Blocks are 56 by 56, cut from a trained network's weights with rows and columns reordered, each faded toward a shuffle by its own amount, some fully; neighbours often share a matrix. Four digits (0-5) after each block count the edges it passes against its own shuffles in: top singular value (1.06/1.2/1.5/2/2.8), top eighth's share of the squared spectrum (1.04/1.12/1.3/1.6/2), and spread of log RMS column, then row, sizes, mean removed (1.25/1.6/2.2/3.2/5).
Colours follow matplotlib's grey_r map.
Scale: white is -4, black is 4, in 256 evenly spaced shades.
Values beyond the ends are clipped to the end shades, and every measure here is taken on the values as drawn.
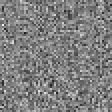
3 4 2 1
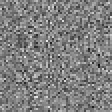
3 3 2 1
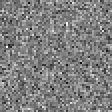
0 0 0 0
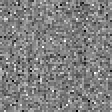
1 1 0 1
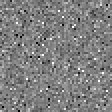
0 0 0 0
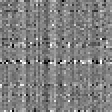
4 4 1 3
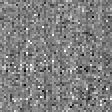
2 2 0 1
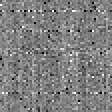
2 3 0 2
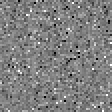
0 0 0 0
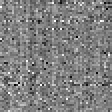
2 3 0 2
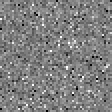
0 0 0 0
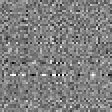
4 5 2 3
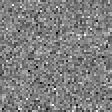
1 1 0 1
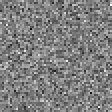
1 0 0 0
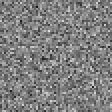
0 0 0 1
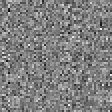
3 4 2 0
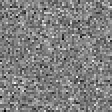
2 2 0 1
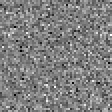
1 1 0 0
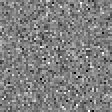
1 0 0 0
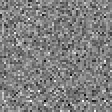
3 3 1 1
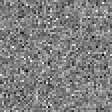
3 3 1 0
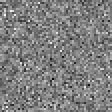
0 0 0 0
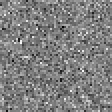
0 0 0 0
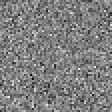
1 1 0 0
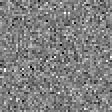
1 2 1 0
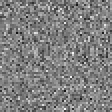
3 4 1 1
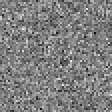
0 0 0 0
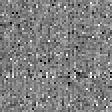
2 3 0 2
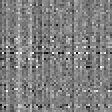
4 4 1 3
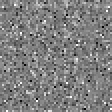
1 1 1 0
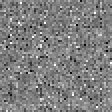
1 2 1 0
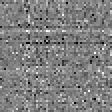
3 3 2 1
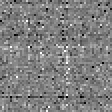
3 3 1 1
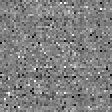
2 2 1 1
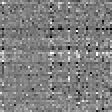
4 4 3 1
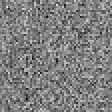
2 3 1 0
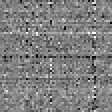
3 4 3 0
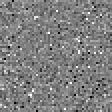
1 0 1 0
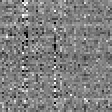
3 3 3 0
